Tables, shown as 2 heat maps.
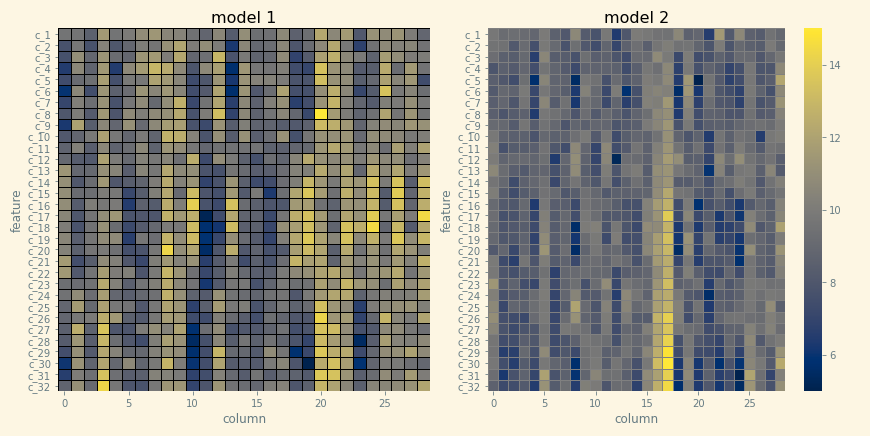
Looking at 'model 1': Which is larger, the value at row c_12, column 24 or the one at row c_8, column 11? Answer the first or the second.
the first
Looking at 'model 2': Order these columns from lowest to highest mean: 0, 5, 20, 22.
20, 22, 0, 5
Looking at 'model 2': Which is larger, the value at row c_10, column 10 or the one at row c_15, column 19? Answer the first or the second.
the second
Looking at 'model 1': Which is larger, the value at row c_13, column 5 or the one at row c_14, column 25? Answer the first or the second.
the second
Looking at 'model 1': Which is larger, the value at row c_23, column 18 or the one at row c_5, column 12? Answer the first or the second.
the second
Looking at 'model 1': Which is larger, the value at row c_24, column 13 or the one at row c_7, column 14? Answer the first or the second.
the second
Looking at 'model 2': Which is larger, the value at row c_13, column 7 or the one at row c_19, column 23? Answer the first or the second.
the first
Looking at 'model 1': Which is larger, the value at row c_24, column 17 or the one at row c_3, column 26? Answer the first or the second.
the second
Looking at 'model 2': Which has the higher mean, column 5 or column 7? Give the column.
5
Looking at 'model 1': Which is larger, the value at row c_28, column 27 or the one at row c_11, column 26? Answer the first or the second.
the second
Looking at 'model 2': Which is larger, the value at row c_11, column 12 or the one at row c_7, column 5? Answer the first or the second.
the second
